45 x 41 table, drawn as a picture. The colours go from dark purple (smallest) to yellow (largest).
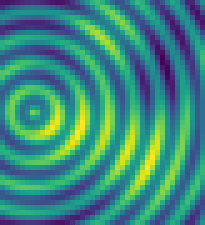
Rings spread out from the middle left. The centre is the ninth with the highest average. No row or column stands out.
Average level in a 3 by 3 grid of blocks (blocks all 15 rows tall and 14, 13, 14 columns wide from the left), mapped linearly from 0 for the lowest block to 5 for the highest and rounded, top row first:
1 3 0 / 4 5 2 / 2 3 4
